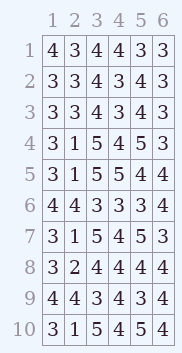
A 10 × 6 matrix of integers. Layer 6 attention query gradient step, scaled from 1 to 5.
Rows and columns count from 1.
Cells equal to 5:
8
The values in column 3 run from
3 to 5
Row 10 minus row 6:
-1 -3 2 1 2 0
